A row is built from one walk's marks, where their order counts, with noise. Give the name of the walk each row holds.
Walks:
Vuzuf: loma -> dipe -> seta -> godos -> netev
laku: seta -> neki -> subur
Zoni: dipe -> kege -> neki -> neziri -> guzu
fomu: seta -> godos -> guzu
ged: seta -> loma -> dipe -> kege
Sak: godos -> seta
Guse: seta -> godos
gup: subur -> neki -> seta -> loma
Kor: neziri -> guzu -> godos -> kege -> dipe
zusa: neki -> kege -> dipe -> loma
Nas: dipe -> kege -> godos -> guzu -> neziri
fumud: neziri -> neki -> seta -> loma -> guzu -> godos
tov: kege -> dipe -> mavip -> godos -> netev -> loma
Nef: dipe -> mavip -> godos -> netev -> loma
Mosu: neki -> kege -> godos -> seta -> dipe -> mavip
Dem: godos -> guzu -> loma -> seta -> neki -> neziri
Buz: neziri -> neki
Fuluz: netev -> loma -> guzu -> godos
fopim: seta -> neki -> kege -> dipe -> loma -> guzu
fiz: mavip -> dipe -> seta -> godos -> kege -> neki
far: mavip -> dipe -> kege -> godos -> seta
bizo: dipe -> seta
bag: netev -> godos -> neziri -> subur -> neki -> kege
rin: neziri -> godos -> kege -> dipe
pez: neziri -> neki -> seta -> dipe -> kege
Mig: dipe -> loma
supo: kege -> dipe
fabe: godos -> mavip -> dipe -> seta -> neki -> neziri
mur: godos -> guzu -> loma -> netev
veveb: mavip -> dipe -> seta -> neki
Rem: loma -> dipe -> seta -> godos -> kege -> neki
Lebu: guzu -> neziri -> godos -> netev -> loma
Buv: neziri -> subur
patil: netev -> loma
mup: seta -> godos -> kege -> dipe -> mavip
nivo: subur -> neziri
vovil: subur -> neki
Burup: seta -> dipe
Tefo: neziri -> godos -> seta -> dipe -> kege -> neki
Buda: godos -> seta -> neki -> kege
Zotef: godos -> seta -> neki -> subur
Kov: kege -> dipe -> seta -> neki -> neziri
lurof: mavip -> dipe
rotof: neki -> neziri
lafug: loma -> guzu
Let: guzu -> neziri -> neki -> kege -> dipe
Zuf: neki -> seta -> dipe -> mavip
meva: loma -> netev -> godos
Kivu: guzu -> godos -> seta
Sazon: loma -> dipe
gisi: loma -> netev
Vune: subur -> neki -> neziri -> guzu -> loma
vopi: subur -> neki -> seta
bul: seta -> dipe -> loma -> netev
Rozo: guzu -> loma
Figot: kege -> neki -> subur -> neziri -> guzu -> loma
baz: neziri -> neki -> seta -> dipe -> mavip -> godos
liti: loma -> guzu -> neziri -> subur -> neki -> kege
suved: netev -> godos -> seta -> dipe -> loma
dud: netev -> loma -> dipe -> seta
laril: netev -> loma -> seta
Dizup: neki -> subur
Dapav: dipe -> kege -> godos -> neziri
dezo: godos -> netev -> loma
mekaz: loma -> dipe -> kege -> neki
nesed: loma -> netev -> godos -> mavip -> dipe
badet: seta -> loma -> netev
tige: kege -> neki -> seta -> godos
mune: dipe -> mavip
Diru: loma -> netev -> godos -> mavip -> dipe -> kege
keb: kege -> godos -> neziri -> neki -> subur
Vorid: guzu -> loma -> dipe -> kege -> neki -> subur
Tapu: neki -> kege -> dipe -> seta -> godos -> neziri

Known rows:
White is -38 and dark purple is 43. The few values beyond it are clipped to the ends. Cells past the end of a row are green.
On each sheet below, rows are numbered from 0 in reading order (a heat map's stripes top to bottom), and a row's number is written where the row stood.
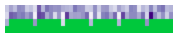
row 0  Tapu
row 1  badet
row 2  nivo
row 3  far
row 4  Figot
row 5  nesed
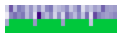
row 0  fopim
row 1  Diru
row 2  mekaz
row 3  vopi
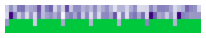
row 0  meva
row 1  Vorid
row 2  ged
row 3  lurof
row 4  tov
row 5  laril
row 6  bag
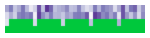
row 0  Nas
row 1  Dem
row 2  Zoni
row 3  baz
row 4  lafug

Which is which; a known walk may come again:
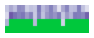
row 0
Tapu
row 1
Nef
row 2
Zoni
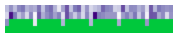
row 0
gisi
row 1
Kor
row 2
lafug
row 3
bag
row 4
ged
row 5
badet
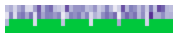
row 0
tov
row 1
Let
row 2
Burup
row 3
Dapav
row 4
fopim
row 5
mur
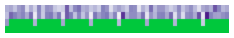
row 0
zusa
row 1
fiz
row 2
Vuzuf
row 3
tige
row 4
Figot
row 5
veveb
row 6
lurof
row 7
Vune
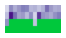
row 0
dud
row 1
vovil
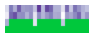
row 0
laku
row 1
Kivu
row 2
mup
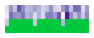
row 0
Buda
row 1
supo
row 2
liti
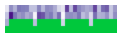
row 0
suved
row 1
pez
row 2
fomu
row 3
Rozo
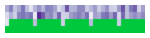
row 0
Nas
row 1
Buz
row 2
bizo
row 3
Kov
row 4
Vorid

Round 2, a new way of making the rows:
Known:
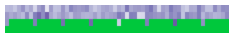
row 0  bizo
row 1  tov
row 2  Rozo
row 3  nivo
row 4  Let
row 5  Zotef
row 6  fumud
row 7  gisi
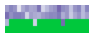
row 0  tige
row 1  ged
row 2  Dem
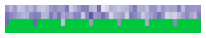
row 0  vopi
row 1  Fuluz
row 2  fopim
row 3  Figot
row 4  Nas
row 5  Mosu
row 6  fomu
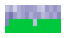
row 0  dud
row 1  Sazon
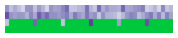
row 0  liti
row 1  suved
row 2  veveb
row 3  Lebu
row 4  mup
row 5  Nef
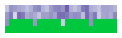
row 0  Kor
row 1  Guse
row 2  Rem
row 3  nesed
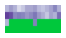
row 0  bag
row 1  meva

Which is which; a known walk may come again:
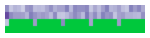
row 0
liti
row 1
bizo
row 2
fomu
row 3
Dapav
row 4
lafug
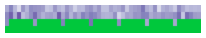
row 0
baz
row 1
vovil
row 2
Buv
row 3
vopi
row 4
badet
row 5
Dizup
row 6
rin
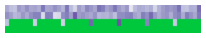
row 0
Sazon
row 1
Let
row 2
pez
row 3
Kivu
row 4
gup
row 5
dud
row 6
veveb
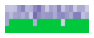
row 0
mune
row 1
Buda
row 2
supo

